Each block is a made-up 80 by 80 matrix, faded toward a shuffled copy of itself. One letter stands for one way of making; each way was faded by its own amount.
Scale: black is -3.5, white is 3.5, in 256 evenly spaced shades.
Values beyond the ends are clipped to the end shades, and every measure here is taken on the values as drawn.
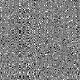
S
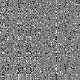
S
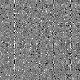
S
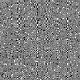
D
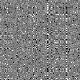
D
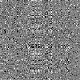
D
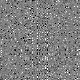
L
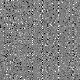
L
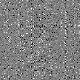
L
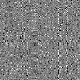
S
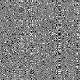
S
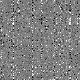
L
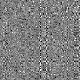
D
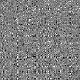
D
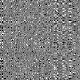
D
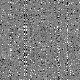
L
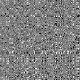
D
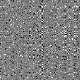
S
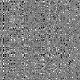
D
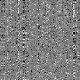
L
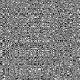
D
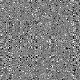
S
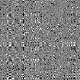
S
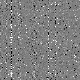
L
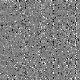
L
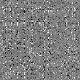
L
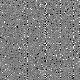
L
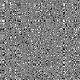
S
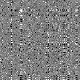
D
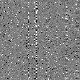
L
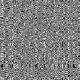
D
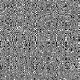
S
